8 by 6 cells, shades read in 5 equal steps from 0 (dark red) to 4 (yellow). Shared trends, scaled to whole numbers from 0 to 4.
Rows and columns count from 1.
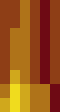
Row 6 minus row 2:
0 2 0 0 0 0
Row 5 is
1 2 2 1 0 1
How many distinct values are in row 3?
3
